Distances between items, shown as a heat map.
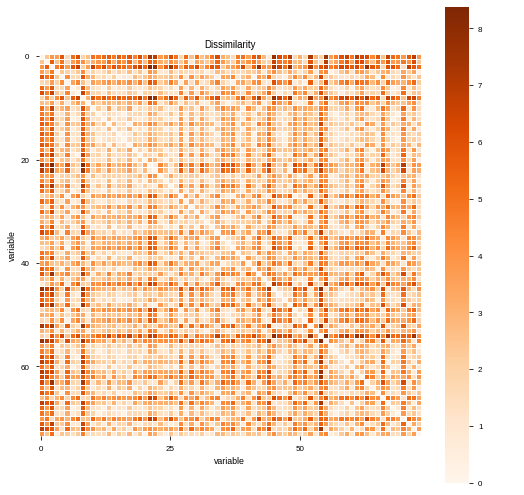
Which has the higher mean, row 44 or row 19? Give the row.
44
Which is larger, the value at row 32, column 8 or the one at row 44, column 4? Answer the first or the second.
the second
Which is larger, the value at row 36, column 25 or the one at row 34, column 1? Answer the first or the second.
the second
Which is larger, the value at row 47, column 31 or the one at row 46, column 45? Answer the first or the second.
the first
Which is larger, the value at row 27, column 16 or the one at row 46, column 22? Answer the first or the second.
the first
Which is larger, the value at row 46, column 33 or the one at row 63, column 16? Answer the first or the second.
the second
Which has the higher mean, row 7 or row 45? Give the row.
45
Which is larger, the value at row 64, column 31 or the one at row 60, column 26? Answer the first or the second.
the first
